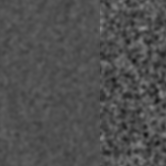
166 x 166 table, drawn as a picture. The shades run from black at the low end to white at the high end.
The distribution is heavy-tailed on both sides. No regular stripes run through it. Overall the values sit about 30% of the way up the scale. A vertical seam about 60% of the way across splits the table, and the left part is calmer. The texture is blotchy.
